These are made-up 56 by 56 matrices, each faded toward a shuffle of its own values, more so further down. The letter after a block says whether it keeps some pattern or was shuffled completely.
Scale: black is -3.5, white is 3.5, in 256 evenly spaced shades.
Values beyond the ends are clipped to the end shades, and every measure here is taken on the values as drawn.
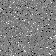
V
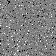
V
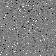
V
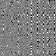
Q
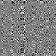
Q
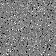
V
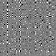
Q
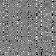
Q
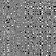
Q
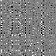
Q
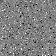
V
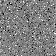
V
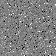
V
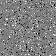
V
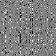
Q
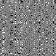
Q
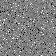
V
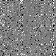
Q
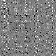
Q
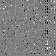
Q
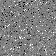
V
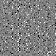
Q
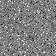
V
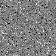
V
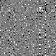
Q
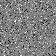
V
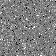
V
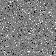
V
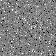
V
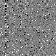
Q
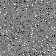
V
